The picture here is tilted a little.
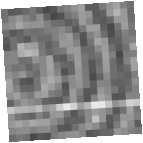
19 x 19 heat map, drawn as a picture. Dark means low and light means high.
Odd lines: row 15. Average level on the scale: 50%. Rings: centred on the middle left.
